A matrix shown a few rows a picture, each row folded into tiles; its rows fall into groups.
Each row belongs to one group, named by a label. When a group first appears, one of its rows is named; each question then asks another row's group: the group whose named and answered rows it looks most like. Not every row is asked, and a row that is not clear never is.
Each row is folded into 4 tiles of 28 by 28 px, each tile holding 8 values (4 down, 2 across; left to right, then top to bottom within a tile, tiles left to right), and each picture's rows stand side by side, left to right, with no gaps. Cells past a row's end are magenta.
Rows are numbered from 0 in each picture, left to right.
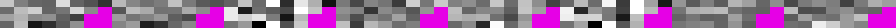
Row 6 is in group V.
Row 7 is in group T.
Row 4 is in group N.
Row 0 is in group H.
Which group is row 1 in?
H
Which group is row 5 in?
N
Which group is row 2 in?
N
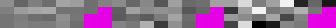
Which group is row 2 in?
H
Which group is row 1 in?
V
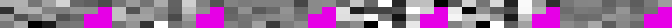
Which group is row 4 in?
N
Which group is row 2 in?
V
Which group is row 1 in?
N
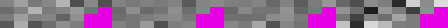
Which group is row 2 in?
V
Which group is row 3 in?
T
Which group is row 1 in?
V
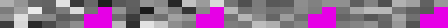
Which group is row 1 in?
T
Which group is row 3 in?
V
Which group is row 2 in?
T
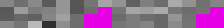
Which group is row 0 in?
V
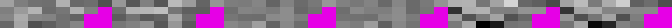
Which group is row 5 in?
H
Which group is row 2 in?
V
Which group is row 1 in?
V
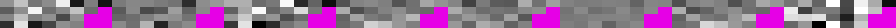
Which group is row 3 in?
T
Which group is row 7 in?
N
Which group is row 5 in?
V
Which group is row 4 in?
T
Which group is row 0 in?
H
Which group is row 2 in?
H
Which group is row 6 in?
T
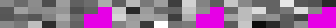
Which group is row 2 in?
H
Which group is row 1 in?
N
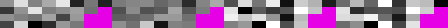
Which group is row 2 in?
N
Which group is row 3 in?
N
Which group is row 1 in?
V
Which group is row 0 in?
H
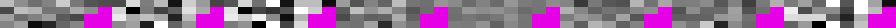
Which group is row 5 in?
T
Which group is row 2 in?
N
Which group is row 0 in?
H
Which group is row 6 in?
V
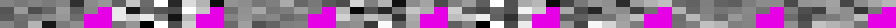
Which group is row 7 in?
T
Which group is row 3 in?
N
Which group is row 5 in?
T
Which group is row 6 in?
T
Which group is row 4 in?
N
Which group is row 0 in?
V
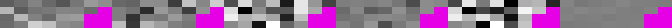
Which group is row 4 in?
N
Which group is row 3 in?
V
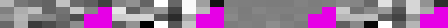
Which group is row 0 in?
H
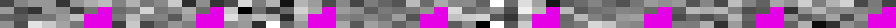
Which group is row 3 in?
T
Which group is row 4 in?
N
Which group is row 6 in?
V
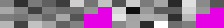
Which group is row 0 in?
T
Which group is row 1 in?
N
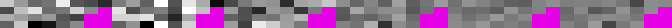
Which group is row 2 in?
T
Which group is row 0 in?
H
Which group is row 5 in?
V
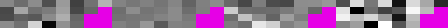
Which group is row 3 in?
N
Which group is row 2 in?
T
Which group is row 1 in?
V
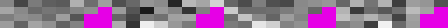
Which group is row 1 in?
T
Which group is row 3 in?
N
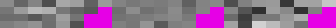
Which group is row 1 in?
V
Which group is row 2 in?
T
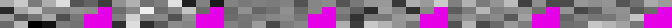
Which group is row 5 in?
T
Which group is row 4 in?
H
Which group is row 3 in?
T
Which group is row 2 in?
V
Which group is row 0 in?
H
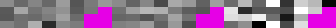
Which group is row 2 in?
N
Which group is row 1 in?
V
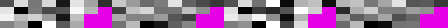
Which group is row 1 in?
H
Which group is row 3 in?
H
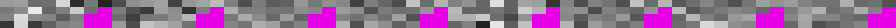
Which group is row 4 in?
N
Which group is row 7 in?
H
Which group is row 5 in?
T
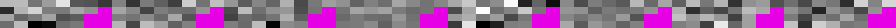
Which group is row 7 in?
T
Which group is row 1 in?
T
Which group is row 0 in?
H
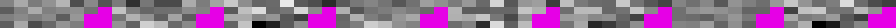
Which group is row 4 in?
N
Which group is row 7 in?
H
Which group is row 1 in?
T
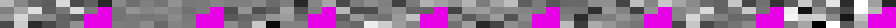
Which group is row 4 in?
H
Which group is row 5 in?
T
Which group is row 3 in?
T
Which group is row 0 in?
H
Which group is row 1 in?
V
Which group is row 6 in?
H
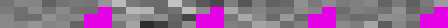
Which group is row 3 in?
V
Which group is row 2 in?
T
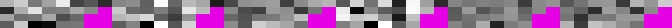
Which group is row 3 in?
N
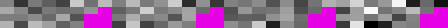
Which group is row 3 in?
H
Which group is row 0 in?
T
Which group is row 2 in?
V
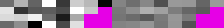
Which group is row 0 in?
N
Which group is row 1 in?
V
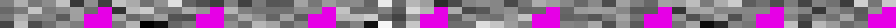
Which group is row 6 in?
H
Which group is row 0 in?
H
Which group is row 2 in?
T
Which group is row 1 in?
H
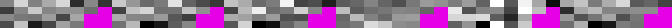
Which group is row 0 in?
H
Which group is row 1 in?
H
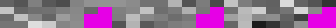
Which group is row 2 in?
H
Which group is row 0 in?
T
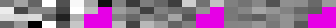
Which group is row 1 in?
T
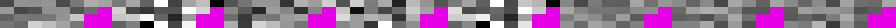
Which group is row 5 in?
T
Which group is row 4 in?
N
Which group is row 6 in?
V
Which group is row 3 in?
N
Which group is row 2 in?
T
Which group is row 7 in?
V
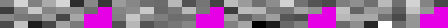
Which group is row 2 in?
H
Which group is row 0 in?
H
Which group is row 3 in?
N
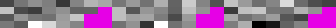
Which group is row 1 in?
N
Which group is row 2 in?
H
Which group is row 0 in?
T
